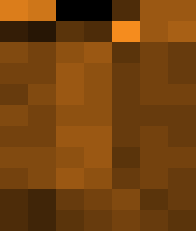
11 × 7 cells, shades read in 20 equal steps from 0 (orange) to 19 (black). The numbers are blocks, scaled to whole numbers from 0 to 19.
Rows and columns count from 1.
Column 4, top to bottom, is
19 13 7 8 8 8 7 7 8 10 11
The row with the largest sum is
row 11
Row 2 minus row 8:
6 7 4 6 -12 -3 -4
